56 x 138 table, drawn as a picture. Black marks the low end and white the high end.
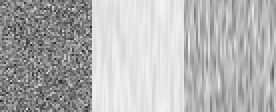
It is made of 1 by 3 panels. Panel 1,1: middling, fine-grained, strong in contrast. Panel 1,2: very high, streaked downward, faint in contrast. Panel 1,3: high, streaked downward.
